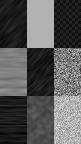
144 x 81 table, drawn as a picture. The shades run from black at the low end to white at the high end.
It is made of 3 by 3 panels. Panel 1,1: very low, slanting up to the right, faint in contrast. Panel 1,2: high, flat. Panel 1,3: very low, checkered, faint in contrast. Panel 2,1: middling, streaked across, faint in contrast. Panel 2,2: very low, slanting up to the right, faint in contrast. Panel 2,3: middling, fine-grained, strong in contrast. Panel 3,1: very low, streaked across, faint in contrast. Panel 3,2: low, blotchy, faint in contrast. Panel 3,3: high, fine-grained.
